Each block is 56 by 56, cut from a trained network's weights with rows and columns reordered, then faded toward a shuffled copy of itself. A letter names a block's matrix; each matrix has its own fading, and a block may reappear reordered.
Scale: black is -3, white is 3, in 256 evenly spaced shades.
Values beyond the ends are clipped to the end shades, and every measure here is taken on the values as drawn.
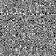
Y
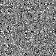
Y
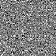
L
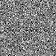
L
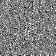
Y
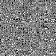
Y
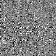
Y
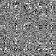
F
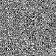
L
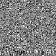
L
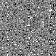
Y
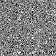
Y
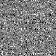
Y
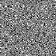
Y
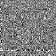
F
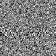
L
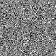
L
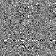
F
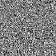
L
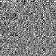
F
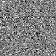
L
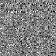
Y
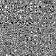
Y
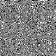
Y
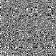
F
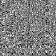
L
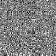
L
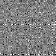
F
